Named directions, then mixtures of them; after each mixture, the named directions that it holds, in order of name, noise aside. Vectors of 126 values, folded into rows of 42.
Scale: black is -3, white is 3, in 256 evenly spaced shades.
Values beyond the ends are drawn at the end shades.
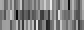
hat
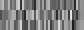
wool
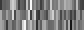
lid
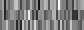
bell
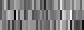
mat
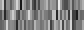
bell, wool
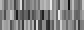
hat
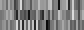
bell, hat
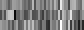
hat, mat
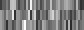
lid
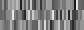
lid, wool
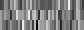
hat, lid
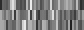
lid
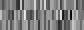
mat, wool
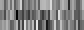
hat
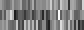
hat, mat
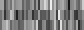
bell, hat
